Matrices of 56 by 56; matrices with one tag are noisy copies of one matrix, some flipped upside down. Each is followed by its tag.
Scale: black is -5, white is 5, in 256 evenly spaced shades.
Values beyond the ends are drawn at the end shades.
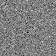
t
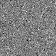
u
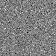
t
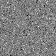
u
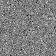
u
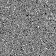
u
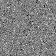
u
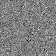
u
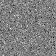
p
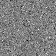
u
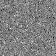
p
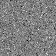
u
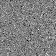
u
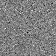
t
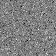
u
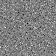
t
